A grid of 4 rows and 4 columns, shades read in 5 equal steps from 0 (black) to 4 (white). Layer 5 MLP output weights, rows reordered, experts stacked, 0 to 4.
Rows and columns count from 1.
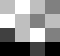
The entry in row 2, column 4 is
3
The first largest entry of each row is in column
2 1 3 3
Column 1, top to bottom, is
3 4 1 0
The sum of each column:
8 10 10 7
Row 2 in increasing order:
2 3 3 4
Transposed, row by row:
3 4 1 0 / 4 3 3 0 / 3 2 4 1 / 2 3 2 0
